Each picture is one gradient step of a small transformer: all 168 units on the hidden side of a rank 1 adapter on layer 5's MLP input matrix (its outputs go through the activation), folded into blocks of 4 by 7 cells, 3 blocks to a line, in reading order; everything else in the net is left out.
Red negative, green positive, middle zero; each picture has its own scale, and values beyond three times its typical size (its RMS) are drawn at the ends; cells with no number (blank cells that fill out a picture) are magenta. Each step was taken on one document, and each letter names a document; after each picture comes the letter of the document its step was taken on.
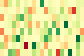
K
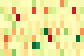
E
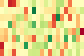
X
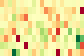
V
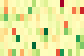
E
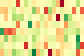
V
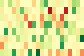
V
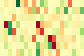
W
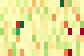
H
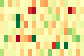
X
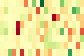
H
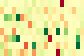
E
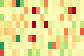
X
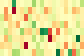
E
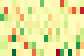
K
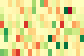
X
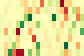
H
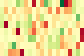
H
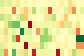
V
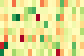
W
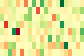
H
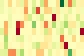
H
